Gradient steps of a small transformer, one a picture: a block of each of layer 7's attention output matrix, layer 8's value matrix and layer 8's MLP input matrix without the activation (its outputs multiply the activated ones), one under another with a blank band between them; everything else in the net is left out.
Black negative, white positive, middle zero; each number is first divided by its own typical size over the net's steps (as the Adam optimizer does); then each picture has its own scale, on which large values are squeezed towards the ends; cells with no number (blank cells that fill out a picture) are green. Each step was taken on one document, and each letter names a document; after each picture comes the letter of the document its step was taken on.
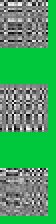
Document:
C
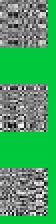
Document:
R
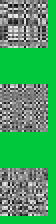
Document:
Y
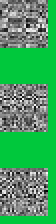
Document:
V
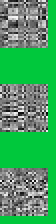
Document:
Y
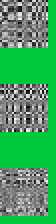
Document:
C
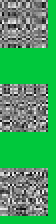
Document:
R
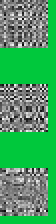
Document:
C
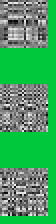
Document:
Y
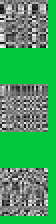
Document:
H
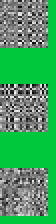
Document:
C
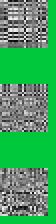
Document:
Y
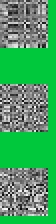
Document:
V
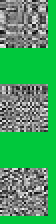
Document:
H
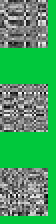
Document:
V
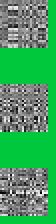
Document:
R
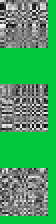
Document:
H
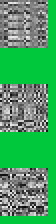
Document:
Y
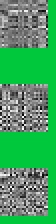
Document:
R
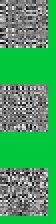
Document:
V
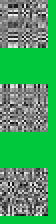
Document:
Y
